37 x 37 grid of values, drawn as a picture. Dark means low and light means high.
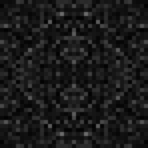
Seam: none. Grain: fine. Average level on the scale: 10%. Slope: none. Mirror symmetry: left to right and top to bottom. Histogram: skewed, a long tail of high values.
